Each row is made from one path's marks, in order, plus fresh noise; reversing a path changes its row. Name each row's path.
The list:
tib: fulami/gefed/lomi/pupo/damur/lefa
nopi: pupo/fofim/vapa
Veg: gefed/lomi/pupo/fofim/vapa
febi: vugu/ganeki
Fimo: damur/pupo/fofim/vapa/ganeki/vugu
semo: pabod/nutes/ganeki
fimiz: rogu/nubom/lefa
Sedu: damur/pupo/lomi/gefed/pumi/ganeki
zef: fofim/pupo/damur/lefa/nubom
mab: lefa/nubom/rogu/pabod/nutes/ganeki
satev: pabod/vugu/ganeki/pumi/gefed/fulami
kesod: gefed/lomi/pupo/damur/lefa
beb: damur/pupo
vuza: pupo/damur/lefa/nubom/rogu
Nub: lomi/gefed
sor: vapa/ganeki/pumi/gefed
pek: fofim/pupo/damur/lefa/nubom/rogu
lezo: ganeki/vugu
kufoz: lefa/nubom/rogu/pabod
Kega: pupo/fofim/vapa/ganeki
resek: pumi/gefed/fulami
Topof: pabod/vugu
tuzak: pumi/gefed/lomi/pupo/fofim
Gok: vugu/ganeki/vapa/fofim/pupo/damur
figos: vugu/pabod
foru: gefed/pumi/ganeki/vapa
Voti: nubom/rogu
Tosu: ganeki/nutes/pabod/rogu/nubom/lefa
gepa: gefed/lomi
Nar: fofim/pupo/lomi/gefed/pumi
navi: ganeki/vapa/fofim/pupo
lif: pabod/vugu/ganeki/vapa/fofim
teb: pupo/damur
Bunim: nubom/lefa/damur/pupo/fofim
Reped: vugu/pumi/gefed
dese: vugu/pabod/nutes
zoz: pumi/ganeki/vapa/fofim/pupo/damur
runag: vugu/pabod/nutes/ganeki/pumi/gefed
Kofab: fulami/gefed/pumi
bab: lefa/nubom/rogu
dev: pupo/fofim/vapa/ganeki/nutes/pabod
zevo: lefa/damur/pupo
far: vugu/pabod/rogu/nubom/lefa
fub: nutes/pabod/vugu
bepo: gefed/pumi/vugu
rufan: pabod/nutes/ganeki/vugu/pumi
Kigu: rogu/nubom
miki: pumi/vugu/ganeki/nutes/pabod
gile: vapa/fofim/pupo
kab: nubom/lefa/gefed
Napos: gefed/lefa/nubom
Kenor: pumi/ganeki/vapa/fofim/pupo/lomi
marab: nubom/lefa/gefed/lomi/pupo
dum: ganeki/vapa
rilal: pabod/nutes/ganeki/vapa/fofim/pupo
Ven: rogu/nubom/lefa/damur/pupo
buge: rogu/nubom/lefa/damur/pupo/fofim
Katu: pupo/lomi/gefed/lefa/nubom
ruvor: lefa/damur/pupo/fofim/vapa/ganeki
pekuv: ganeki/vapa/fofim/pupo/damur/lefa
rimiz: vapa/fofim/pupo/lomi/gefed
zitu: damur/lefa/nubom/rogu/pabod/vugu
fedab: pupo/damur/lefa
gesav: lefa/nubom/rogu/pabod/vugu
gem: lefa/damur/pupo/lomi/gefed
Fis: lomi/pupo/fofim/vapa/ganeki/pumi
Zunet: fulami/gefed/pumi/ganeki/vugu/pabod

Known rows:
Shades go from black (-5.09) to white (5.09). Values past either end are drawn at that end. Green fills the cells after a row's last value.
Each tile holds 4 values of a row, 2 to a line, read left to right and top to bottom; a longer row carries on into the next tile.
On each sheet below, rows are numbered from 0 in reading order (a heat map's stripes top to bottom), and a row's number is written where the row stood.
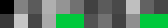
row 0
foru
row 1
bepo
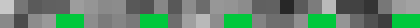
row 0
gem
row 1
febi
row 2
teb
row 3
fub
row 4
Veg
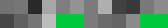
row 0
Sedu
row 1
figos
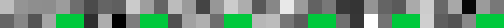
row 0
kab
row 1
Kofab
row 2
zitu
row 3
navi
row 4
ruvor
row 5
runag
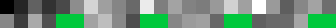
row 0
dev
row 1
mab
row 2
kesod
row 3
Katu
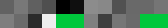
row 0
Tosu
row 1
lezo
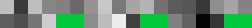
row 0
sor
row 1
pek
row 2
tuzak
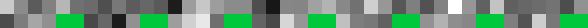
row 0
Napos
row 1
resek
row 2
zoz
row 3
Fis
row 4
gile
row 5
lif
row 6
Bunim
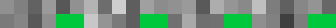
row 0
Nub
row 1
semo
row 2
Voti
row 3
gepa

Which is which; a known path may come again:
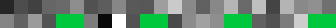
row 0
nopi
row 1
Fimo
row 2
Napos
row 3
sor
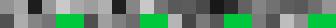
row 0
gesav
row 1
kufoz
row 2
miki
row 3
zevo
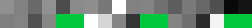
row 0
Nub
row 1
rilal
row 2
Tosu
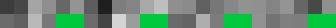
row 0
Kega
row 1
Fis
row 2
beb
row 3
febi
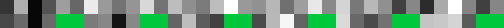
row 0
Zunet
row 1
marab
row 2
tib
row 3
vuza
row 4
rimiz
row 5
Gok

